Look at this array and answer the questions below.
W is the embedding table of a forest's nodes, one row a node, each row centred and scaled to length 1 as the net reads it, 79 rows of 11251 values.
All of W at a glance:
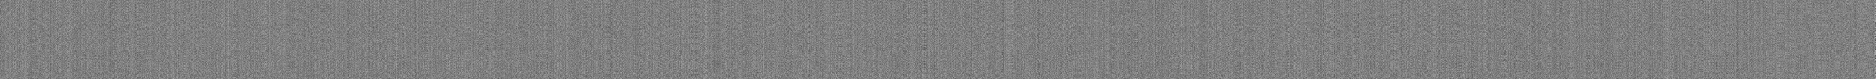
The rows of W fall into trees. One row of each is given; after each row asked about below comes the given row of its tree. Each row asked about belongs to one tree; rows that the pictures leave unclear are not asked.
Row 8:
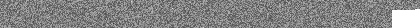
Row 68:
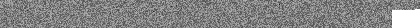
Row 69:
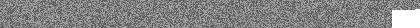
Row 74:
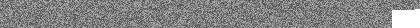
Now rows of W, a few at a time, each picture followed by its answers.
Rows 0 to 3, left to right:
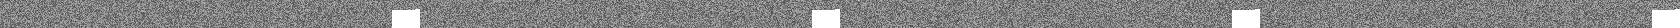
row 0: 69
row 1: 8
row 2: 8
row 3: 69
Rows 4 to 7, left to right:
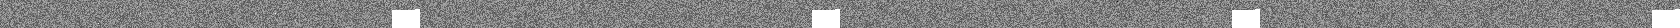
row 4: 74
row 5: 8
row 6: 74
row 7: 74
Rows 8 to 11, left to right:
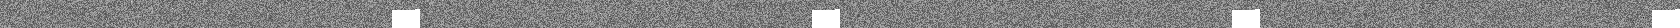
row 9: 68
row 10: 8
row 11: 8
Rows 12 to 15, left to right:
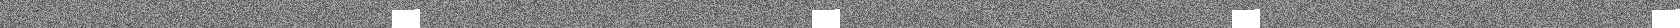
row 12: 69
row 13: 8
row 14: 74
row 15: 74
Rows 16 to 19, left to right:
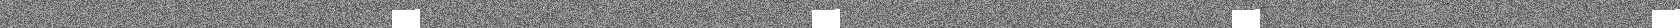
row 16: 68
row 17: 74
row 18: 8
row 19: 68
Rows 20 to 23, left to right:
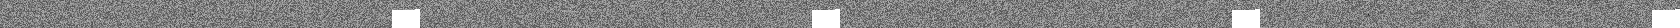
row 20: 69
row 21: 74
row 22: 8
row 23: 8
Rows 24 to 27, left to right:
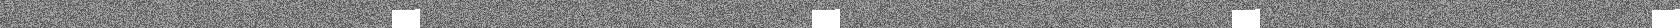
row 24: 68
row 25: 68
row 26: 74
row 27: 74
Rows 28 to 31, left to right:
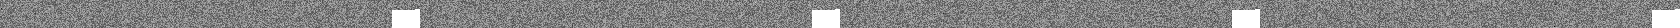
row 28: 69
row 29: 69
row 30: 8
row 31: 74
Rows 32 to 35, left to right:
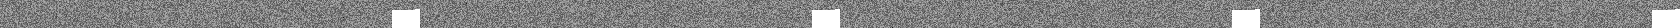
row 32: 74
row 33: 8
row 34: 8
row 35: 69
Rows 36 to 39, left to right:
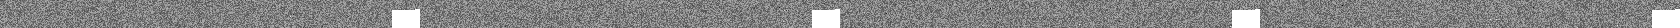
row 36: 8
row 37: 74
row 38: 69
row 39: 68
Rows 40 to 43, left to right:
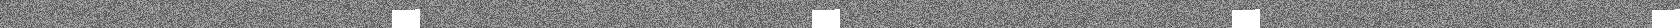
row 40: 8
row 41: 68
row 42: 8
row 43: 74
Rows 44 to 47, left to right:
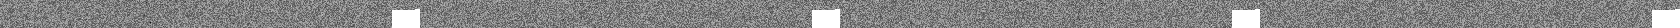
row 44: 69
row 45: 8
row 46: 69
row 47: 8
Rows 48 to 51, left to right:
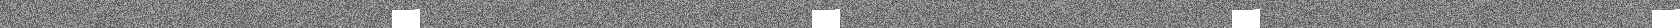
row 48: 8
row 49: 8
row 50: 74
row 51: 74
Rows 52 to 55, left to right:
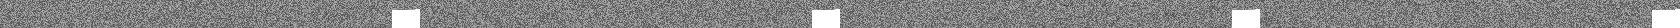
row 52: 69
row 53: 74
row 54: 69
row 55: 68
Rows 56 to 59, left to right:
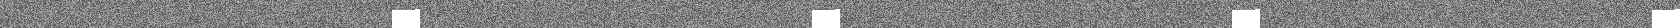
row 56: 68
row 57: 8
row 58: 68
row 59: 74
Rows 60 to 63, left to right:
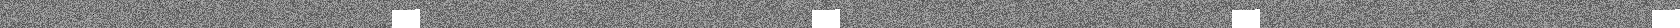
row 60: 69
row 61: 8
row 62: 68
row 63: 8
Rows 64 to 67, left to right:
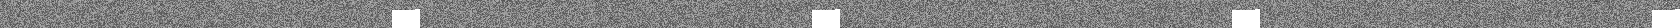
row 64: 8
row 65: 68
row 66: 68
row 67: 8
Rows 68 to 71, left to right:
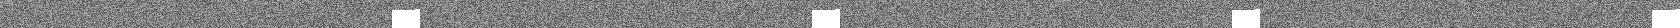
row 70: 74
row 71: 69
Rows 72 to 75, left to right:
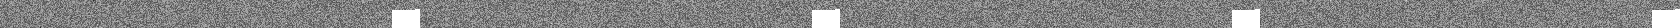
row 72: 68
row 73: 68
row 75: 74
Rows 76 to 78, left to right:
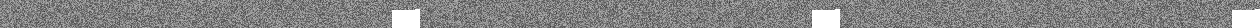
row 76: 74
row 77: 69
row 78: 68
